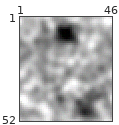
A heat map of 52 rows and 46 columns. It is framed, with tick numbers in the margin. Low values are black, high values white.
Dips: two. Mirror symmetry: none. Slope: none. Ninth with the lowest average: top middle. Lone odd cells: none.
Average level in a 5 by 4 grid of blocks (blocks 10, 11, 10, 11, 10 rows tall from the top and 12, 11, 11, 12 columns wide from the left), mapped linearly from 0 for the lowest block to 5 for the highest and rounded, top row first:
4015 / 2124 / 4342 / 5241 / 5402
